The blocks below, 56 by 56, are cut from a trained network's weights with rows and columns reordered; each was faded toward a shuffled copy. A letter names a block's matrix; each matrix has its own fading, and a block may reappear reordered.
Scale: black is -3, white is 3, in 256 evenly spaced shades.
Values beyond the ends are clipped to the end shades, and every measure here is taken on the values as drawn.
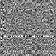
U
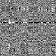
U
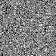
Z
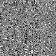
Z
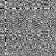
U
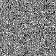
Z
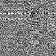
U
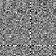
U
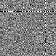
U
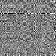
U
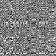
U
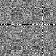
U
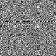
U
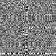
U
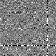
U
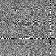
U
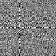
U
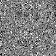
Z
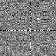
U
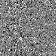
Z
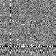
U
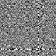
U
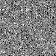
Z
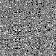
Z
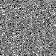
Z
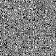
Z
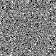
Z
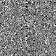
Z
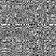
U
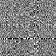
U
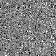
Z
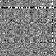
U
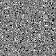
Z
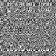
U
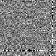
U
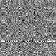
U
